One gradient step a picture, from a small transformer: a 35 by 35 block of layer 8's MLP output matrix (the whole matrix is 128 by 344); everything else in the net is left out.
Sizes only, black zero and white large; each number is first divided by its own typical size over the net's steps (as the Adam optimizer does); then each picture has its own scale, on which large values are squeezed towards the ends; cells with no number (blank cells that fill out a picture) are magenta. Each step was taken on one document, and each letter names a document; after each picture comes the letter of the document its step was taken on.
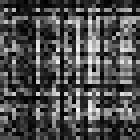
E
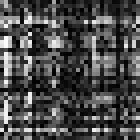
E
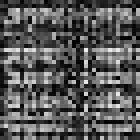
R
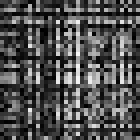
E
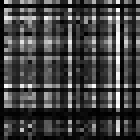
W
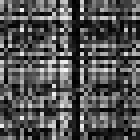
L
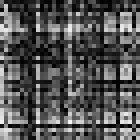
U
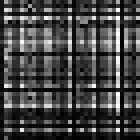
W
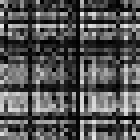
L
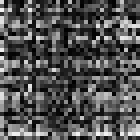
E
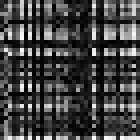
U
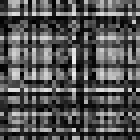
R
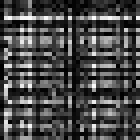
W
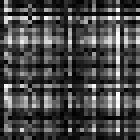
W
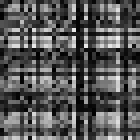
R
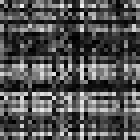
L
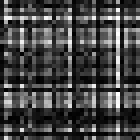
W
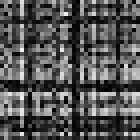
L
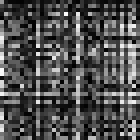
U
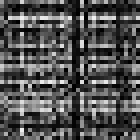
L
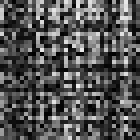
E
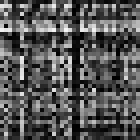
L
